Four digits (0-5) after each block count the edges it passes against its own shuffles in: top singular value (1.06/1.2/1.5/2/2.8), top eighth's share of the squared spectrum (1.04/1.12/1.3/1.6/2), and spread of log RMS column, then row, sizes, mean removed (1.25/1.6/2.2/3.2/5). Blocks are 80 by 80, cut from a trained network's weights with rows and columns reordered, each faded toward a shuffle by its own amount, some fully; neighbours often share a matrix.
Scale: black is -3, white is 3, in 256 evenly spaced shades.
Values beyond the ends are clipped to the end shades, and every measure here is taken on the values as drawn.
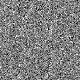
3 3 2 1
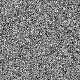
0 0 0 0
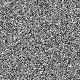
0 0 0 0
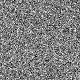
0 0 0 0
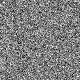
0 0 0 0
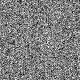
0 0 0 0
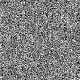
2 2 0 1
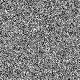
1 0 0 0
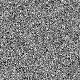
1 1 0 0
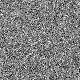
1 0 0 0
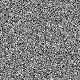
3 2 0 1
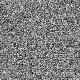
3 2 0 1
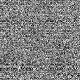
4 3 1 2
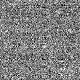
3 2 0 1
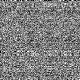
4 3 1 2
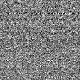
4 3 0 2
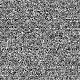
3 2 0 1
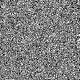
2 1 0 0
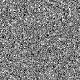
3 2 1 1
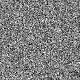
1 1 0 0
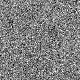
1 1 0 0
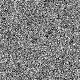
1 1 0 0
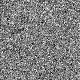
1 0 0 0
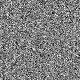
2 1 0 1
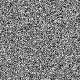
1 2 0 0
